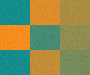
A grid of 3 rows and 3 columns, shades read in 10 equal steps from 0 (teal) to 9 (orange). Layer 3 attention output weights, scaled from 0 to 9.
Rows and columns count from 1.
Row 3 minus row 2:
-9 5 -1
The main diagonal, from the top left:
0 2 4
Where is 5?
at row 2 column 3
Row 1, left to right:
0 8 6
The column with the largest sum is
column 2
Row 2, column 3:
5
